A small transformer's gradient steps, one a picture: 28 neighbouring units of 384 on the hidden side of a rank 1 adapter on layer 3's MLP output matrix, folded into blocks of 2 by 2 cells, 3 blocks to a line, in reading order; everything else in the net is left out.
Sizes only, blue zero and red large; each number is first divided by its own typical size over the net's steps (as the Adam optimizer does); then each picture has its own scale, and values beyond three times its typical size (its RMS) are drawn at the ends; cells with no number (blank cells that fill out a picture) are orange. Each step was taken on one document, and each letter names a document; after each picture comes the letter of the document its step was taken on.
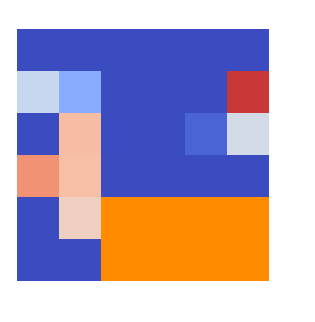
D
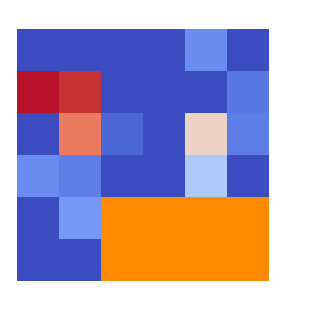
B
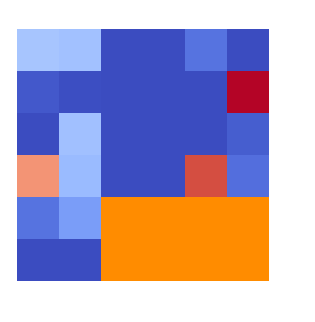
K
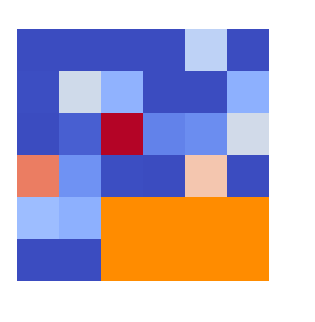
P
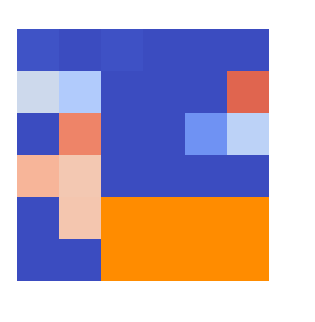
D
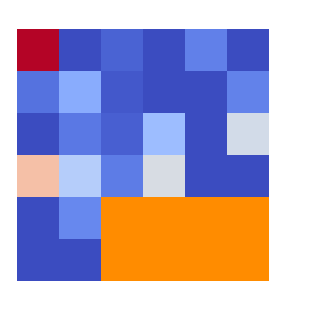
D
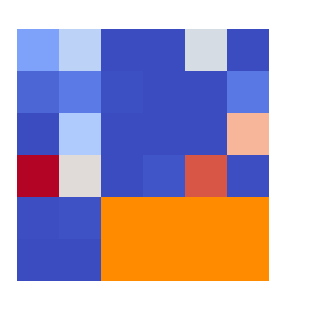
K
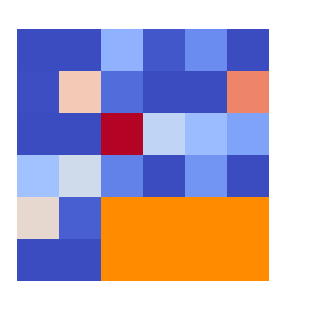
P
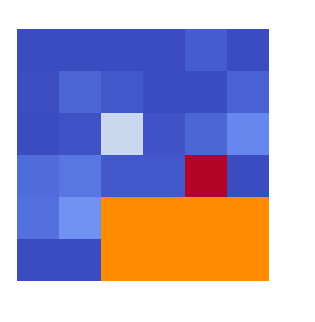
P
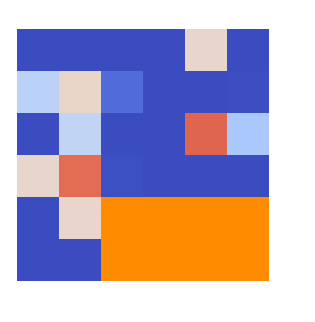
B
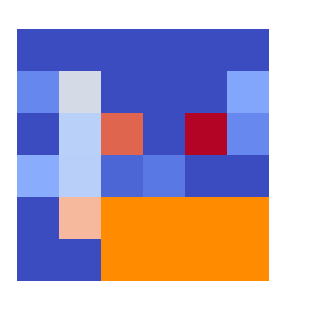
B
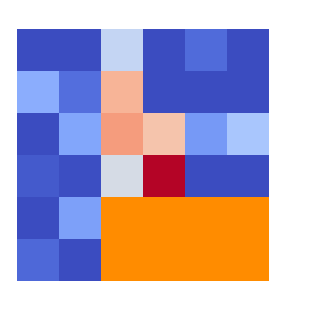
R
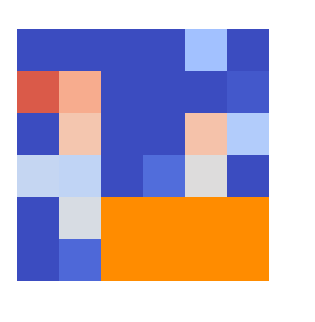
B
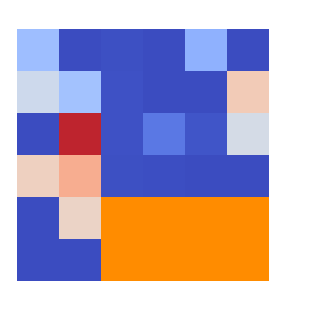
D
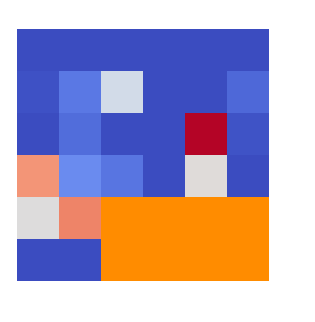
P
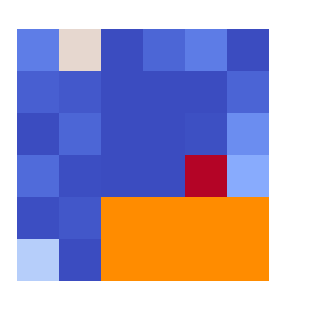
K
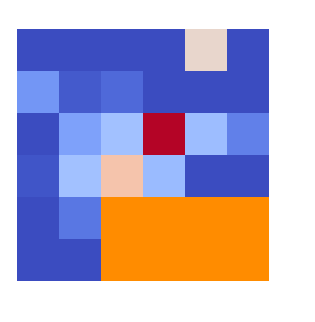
R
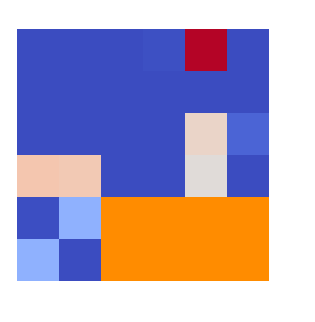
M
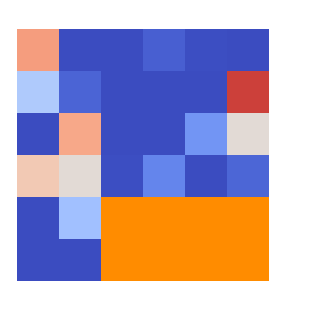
D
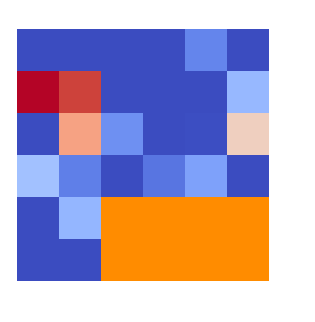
B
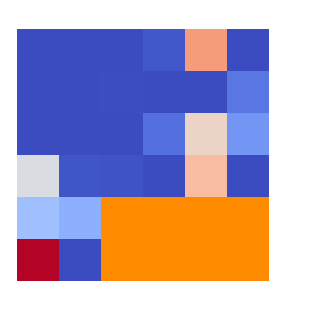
M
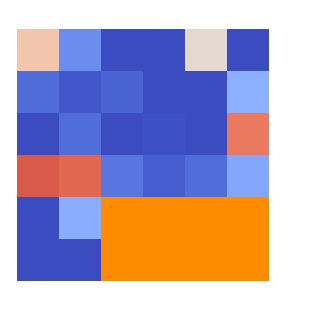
K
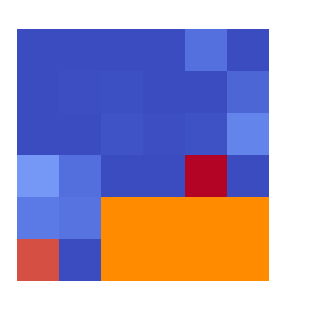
P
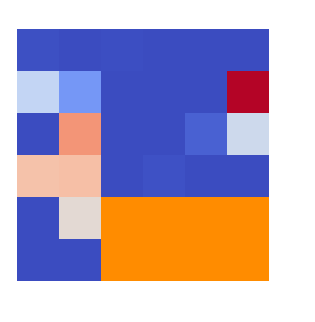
D
